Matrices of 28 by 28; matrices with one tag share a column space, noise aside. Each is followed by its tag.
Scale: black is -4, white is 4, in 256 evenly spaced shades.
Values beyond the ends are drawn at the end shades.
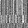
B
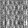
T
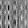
T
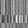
B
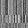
B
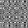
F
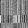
B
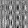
T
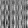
T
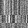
B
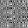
F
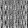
T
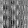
T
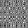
F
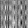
T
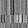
B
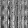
T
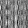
T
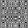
F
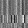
B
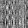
T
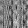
T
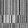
B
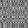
F
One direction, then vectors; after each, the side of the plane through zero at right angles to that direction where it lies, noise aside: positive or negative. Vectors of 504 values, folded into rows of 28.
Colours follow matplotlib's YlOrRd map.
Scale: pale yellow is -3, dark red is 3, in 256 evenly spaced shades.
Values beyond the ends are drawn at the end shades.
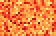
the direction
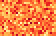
negative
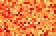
positive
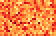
positive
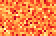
negative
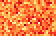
negative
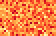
negative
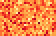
positive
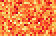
negative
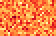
positive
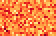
positive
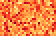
positive
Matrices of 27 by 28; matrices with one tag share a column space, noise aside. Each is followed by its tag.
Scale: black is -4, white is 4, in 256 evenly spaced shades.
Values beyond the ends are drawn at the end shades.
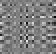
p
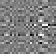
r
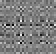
r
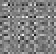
p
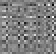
p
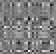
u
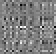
u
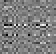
r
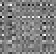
p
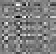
p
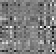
u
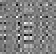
p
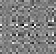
r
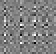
r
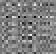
p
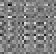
p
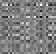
p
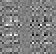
r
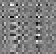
p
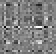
u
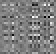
p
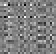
p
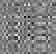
p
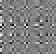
r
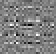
r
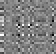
r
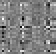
u
